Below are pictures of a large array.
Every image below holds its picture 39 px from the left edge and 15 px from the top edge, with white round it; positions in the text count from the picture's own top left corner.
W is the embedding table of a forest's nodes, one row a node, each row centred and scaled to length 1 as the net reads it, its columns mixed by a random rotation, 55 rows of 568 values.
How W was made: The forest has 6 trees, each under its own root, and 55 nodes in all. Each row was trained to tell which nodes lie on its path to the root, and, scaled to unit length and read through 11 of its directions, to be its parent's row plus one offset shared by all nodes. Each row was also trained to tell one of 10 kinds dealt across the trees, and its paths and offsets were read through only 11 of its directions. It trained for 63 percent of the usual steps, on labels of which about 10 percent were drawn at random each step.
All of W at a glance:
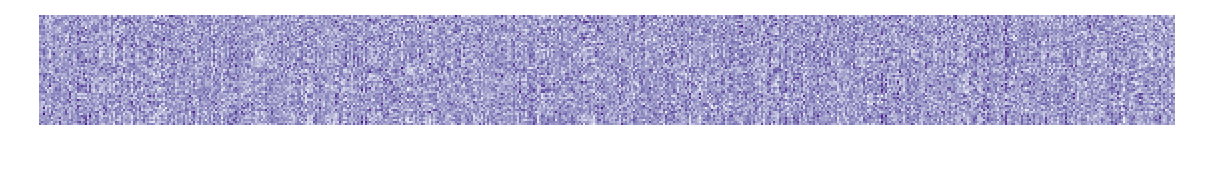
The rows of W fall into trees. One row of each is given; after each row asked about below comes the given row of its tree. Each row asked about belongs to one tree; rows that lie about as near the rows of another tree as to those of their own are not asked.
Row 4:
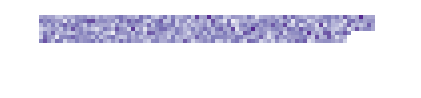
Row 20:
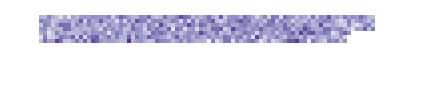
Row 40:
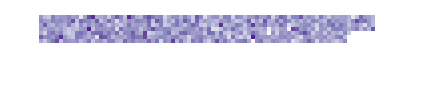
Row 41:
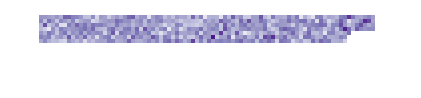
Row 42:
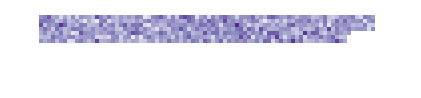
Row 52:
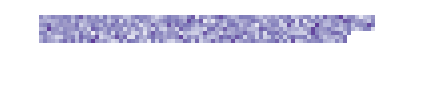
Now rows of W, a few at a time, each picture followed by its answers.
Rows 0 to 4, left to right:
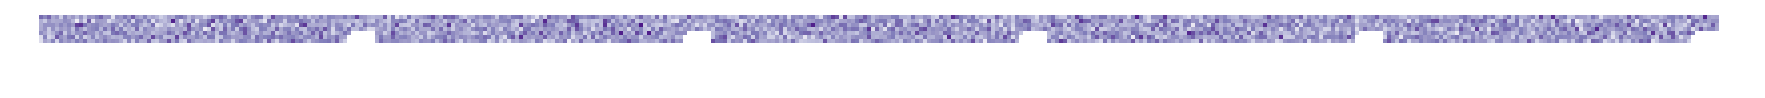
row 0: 20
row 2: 4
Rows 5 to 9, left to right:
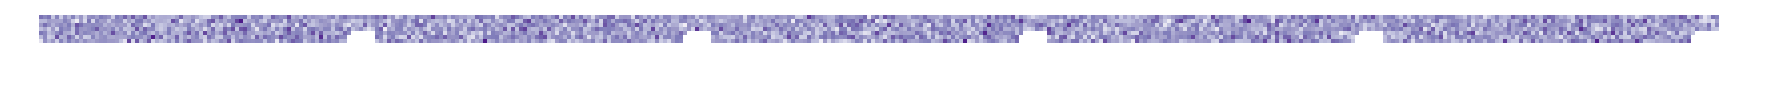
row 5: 20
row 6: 20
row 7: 52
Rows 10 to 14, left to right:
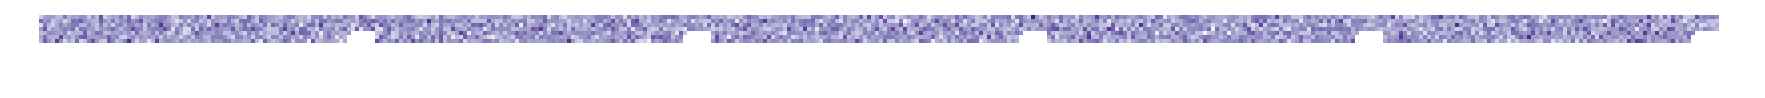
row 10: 41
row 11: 4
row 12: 4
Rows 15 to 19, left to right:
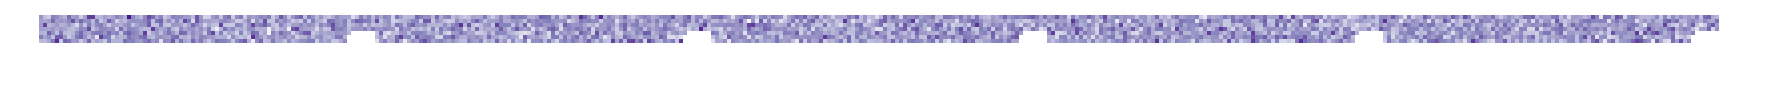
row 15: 40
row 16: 52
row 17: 20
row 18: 20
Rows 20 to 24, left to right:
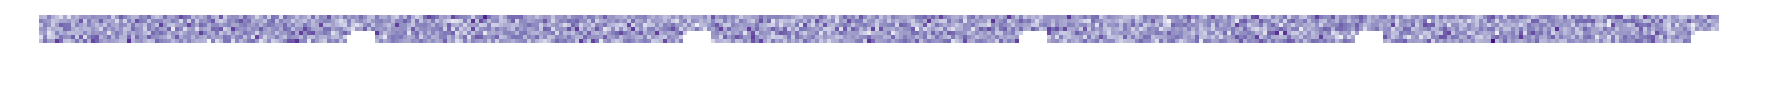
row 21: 20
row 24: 20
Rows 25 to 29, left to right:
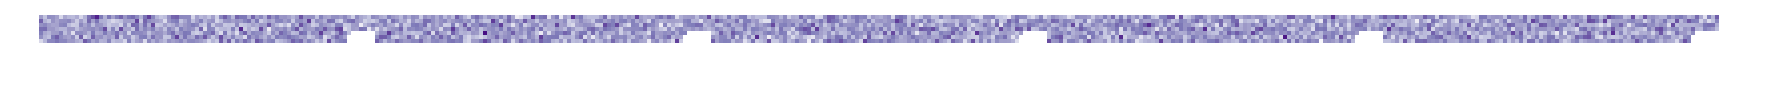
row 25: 20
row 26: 4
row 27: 41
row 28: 4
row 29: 52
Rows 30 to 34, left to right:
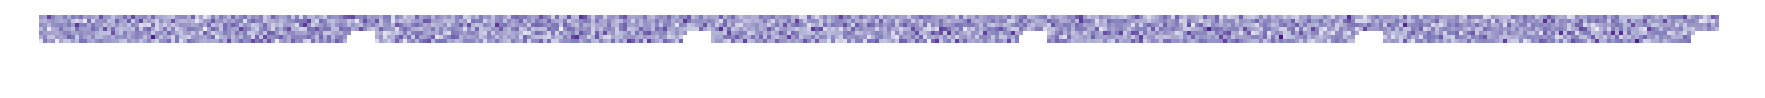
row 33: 41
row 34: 52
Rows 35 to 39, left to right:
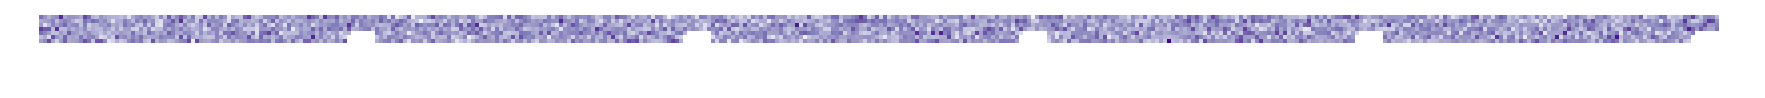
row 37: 52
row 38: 52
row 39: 41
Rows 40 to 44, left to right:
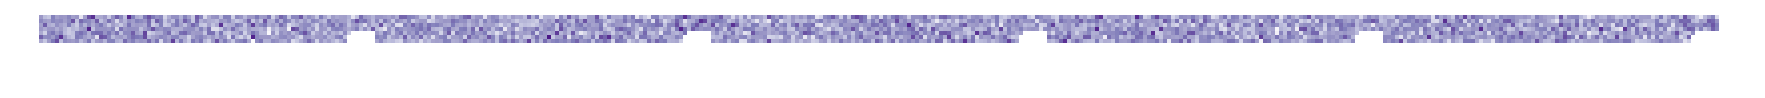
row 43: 40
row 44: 41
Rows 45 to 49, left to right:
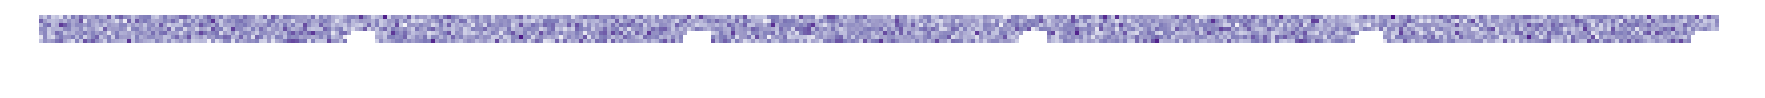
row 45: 20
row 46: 42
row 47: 41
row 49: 42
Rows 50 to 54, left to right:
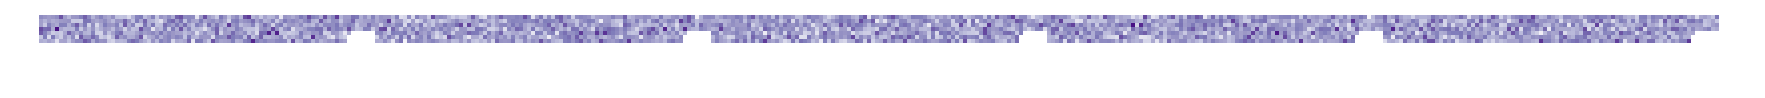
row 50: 52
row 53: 52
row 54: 52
